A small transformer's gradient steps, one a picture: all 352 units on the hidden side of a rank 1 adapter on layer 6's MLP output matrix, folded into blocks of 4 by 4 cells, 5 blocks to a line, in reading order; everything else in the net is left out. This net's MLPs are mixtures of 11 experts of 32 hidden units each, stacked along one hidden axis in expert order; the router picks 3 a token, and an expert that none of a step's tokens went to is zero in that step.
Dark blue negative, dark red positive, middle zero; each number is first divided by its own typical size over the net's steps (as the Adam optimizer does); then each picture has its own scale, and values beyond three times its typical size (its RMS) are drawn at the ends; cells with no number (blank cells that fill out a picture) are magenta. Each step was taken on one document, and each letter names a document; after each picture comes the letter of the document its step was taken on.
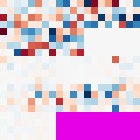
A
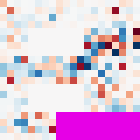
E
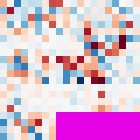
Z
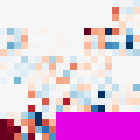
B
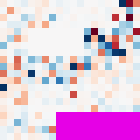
E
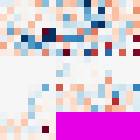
A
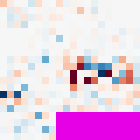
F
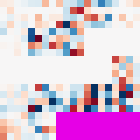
A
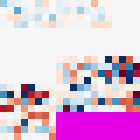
F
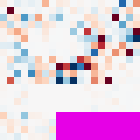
E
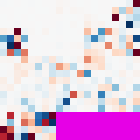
B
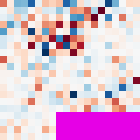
A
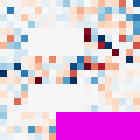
E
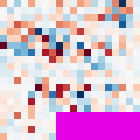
A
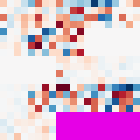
A
